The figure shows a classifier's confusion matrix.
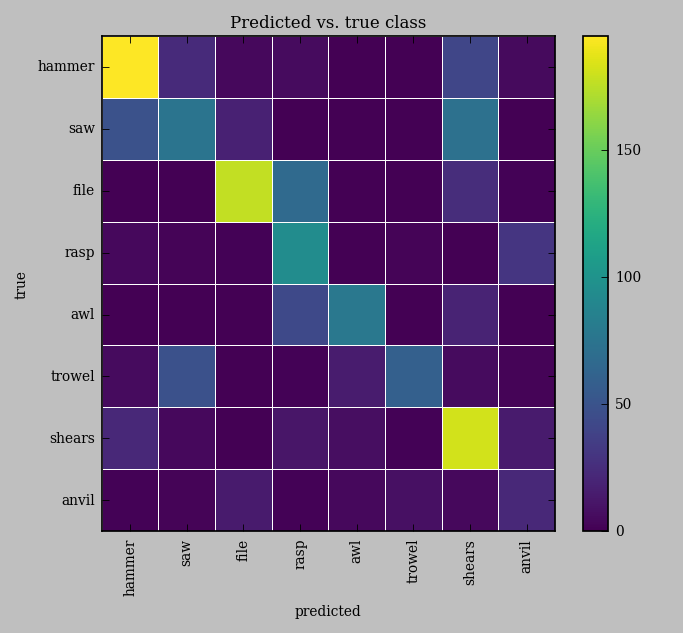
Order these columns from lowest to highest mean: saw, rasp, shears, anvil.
anvil, saw, rasp, shears
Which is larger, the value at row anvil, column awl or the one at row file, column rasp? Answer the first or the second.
the second
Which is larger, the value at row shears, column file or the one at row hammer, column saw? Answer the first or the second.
the second
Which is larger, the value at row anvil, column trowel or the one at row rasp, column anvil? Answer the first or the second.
the second
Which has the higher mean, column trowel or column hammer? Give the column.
hammer
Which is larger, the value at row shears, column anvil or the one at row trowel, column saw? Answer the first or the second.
the second
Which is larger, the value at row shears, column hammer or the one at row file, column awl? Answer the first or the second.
the first
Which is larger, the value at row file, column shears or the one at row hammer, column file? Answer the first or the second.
the first
